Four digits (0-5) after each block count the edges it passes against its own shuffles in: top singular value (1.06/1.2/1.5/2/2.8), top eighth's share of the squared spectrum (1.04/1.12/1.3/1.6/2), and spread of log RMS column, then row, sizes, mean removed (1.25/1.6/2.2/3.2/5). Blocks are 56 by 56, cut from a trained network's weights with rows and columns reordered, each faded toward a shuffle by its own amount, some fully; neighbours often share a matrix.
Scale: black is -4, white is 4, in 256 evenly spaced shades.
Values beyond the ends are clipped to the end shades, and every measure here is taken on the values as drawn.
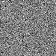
0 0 0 0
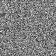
0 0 0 0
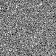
0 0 0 0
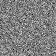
0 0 0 0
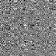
3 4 2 3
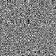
3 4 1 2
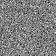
0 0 0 0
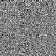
3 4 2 2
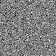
0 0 0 0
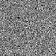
2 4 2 2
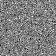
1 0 0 0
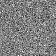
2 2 0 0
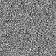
3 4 1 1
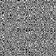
3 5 3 2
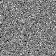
1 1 0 0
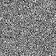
2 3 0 1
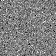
1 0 0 0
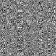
3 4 3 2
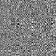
3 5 3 2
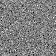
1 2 0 0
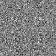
2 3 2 1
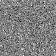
0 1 0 0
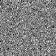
2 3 1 1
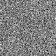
2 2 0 0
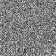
3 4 2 1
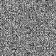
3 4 2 1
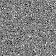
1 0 0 0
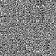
3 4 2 1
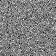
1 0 0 0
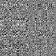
3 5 3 2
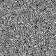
0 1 0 0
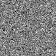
1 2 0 0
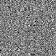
2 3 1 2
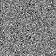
2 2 1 1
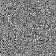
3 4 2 2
